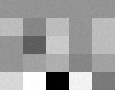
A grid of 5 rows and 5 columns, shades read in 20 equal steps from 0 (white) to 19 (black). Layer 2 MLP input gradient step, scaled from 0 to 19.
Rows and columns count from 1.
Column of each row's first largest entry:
1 2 2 4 3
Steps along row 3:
up down up down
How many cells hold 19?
1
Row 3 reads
8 12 4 8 5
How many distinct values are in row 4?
4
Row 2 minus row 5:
2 9 -14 7 -5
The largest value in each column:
8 12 19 9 10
